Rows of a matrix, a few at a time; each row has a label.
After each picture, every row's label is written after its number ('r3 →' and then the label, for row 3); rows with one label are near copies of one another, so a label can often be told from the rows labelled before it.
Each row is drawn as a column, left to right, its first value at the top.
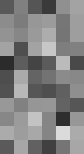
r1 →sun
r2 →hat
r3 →sun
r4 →sun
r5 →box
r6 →hat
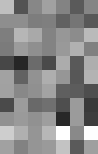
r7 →hat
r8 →sun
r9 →hat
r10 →hat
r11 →box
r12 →sun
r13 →box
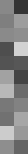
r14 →hat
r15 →sun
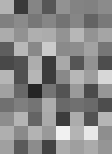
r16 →hat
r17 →sun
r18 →box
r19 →sun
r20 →box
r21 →hat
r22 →box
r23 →hat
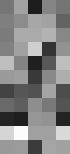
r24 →box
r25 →box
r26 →sun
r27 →hat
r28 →box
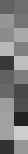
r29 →sun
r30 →box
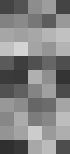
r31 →sun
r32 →sun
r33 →hat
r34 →hat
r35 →sun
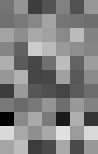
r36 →box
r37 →hat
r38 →sun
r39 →sun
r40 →box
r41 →sun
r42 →box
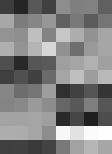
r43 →sun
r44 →sun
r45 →sun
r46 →sun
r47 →box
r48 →box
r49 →box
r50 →box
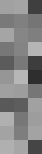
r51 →hat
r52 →hat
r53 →sun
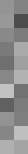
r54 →hat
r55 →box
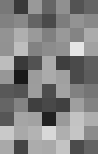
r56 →box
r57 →sun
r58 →hat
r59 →box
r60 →hat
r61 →sun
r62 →sun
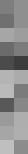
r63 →hat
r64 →hat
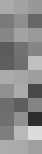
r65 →hat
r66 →hat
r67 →box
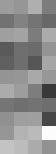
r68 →hat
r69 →hat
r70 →hat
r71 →box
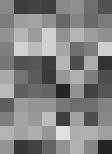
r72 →hat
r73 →sun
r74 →sun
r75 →sun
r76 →box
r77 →hat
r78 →box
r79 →sun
